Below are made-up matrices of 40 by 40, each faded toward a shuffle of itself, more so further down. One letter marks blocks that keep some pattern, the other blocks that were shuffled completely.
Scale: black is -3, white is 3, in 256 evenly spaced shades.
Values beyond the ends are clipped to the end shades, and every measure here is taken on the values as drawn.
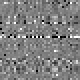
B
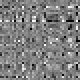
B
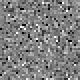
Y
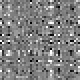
B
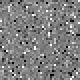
Y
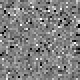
Y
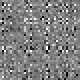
B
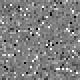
Y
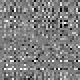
B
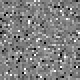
Y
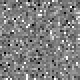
Y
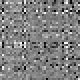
B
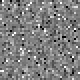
Y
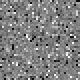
Y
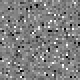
Y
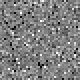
Y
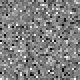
Y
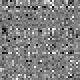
B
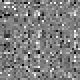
B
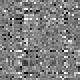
B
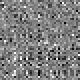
B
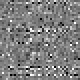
B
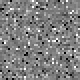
Y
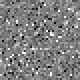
Y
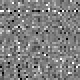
B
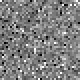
Y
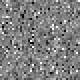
Y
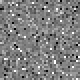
Y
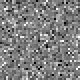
Y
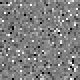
Y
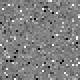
Y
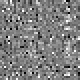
B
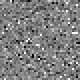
Y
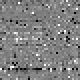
B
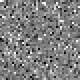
Y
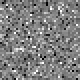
Y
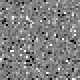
Y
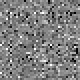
B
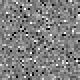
Y
